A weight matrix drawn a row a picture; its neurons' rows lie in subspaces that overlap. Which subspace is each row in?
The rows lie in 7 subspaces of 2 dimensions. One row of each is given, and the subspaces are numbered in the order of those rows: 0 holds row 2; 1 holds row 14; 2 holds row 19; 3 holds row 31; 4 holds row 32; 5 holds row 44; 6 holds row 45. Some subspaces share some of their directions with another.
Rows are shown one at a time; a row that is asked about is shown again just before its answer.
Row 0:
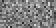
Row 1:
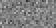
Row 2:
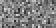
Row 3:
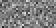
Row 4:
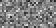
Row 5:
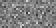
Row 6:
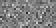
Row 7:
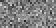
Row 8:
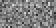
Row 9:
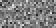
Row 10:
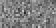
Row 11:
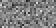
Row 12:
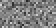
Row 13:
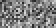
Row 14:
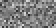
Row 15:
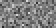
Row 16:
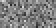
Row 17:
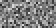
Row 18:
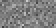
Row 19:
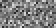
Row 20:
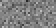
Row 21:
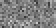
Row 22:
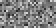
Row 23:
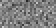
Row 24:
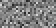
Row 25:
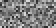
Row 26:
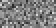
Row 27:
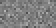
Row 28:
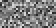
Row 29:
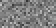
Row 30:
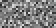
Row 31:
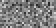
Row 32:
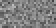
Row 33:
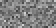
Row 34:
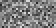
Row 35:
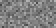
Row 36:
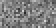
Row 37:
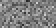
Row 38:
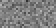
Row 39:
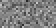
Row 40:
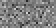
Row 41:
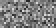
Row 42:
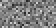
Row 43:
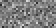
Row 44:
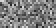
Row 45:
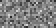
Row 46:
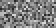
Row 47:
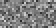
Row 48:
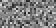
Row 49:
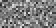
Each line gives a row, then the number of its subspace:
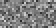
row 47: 1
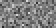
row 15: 0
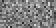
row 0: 3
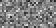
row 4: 6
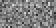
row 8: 3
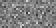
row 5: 6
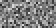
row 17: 0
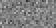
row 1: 2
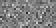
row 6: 6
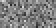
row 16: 5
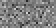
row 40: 6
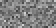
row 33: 1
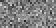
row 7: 5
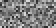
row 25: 1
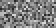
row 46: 4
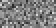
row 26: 4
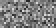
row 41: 4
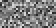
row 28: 1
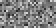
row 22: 6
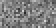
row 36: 0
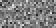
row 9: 4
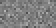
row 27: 6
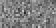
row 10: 0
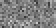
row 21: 3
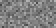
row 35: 6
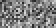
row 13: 0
